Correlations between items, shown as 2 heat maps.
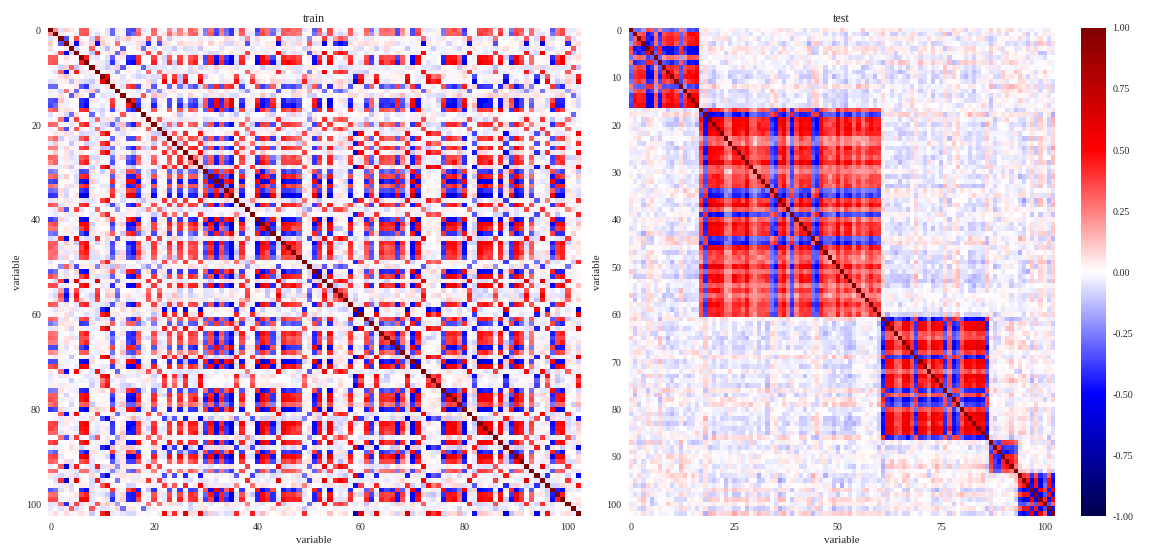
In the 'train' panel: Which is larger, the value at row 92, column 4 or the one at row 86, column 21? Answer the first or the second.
the second
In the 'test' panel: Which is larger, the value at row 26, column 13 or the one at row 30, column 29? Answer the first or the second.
the second
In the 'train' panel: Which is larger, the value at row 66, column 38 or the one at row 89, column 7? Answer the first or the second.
the first
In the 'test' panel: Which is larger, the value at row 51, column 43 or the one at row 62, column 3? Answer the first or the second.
the first
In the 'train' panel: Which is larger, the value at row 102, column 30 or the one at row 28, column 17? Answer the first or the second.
the second
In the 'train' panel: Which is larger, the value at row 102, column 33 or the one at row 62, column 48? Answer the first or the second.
the first
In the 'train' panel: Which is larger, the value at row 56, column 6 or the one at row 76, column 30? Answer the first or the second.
the second
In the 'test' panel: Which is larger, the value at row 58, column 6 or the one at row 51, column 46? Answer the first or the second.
the second
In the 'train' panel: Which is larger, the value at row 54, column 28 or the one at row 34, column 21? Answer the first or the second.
the first
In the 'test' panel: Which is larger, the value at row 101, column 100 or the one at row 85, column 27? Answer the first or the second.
the second
